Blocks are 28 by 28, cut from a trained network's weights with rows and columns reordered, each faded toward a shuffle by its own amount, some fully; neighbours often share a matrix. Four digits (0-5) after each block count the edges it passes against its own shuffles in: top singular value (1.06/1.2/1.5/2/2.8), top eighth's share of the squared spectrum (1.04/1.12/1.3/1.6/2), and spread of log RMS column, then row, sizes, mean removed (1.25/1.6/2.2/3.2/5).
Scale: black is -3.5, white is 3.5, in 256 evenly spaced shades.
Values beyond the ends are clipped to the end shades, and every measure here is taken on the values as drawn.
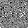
2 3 0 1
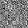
3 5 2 2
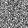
1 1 0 0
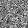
0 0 0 0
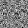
3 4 1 1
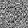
3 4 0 2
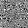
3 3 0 1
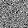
1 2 0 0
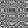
4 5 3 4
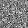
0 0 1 0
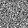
0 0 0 0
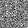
0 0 0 0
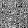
2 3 1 1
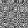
4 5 2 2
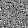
0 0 0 0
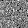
2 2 0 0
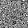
1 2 0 0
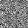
2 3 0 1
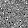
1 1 0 0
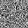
3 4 0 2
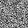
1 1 0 0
